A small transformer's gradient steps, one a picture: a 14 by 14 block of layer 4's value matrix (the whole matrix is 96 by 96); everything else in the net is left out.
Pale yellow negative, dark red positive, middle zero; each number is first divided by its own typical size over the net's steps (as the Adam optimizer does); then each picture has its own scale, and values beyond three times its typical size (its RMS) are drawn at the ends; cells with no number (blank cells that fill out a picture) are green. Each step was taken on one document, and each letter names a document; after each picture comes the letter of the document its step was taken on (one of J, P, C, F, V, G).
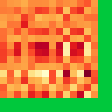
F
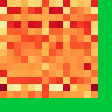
F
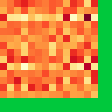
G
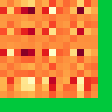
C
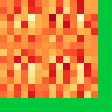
G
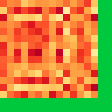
F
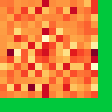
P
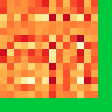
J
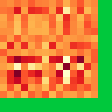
G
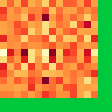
P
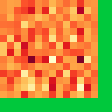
J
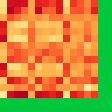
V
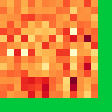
P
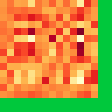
C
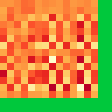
J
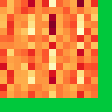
J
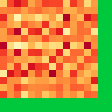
G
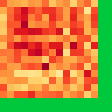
F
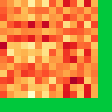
J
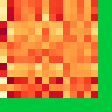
V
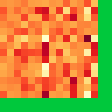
P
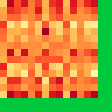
V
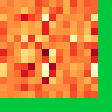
P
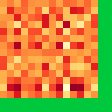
G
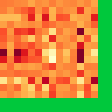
C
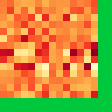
P
